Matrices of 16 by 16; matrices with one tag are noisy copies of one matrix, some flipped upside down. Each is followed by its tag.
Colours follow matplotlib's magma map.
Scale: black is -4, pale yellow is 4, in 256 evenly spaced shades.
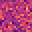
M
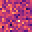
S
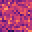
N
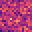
N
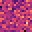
M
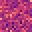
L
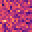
S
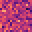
S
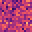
M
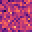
N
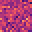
L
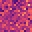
M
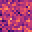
N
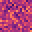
L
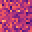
S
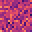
L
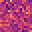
L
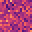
L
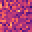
S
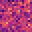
N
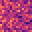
S
